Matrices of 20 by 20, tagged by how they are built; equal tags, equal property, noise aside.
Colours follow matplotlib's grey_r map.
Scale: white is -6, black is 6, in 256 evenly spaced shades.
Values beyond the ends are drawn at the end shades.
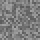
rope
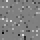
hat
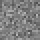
rope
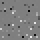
hat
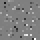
hat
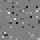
hat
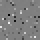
hat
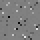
hat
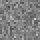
rope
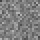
rope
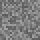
rope
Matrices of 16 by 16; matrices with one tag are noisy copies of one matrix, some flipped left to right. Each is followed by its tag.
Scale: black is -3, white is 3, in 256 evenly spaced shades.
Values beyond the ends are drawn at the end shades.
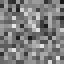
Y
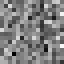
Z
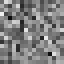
Z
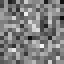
Y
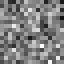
Y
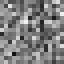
Z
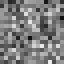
Y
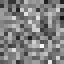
Y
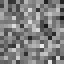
Y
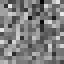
Z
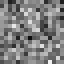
Y
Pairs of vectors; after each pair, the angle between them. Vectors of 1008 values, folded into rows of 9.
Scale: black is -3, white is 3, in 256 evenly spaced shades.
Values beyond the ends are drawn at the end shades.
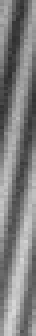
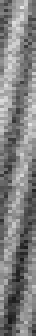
nearly opposite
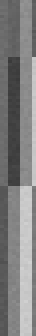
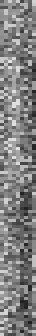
partly opposed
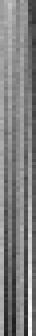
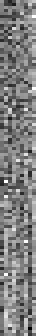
partly opposed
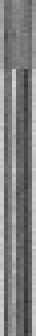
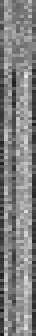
nearly opposite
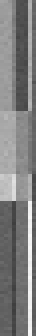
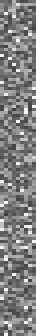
orthogonal
